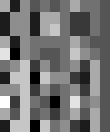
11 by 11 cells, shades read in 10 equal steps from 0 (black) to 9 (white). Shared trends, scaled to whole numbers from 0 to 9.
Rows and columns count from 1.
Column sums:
48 41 67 24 54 40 46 51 30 54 33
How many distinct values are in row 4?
5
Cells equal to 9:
1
